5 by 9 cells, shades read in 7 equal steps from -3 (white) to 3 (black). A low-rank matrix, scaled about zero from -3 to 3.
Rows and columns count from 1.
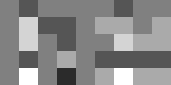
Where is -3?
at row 5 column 2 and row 5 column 7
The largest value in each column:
0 1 1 2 0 1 1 1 1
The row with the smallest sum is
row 5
